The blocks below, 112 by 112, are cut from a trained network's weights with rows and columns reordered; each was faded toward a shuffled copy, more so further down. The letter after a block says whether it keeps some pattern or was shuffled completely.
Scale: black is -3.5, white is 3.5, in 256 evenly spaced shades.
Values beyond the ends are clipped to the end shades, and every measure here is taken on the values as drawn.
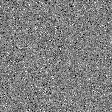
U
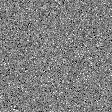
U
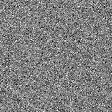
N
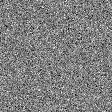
U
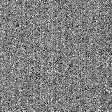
N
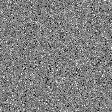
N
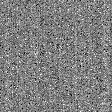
N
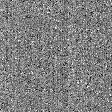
N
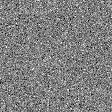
N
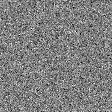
N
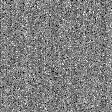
N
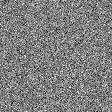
U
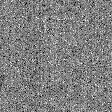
N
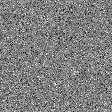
U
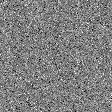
U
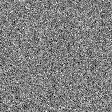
N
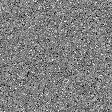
U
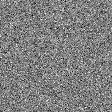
N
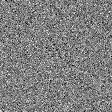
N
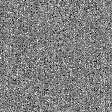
N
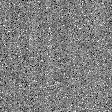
N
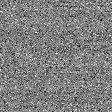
N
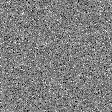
U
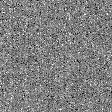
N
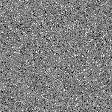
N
